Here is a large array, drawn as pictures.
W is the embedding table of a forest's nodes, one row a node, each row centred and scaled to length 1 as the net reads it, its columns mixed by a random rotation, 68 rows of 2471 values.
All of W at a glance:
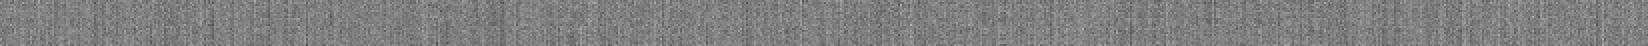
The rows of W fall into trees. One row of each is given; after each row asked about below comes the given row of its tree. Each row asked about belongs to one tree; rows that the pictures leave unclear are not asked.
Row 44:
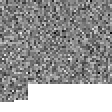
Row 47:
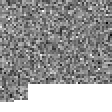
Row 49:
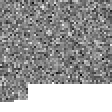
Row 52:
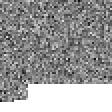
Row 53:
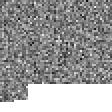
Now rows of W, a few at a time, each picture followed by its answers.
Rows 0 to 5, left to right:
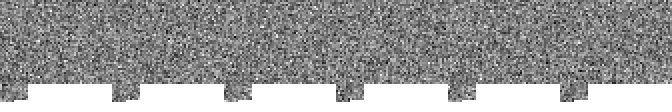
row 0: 47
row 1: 53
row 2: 47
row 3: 44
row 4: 47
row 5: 44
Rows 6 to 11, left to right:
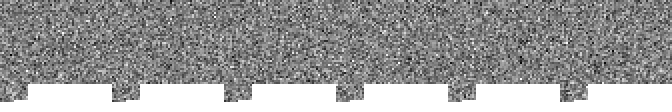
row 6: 53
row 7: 52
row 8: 53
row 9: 49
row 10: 49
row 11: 53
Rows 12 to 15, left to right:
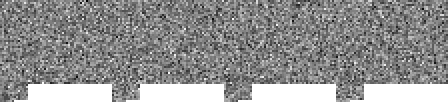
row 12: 53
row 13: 52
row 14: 47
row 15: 47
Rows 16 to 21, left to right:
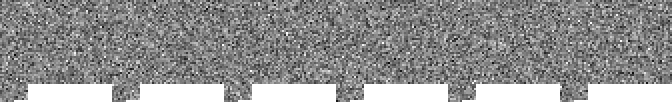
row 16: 47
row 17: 49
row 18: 53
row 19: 52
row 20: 52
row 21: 47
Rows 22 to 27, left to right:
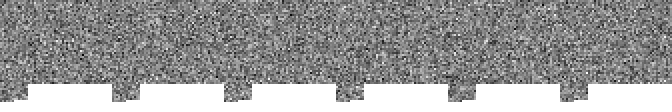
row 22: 53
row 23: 52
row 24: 52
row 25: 47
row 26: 47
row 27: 44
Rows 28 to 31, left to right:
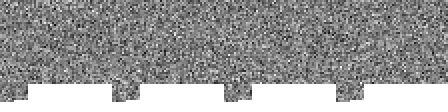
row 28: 44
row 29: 53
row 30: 44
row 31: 52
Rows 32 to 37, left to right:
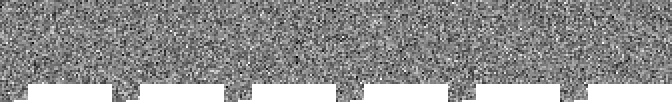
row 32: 53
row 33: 53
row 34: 49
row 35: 52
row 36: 52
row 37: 52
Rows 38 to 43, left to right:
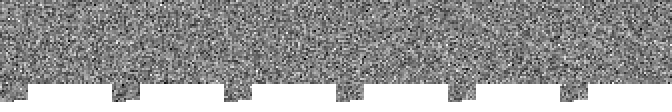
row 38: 47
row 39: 44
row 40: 53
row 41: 49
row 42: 49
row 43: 49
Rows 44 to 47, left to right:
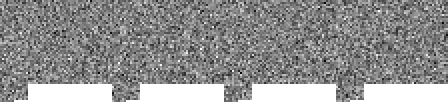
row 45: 47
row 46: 49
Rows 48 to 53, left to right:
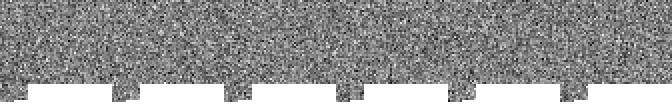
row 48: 47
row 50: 49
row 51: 44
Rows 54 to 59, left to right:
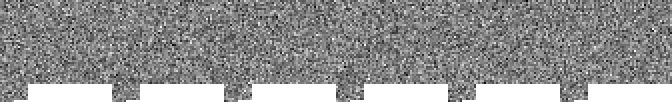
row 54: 49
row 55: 47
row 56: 52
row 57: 47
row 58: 52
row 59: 44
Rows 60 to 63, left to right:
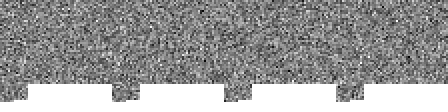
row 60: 49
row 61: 47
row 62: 52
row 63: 49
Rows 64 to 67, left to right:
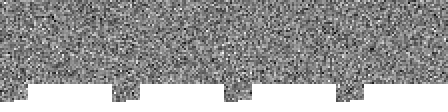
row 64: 52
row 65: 49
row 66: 44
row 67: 52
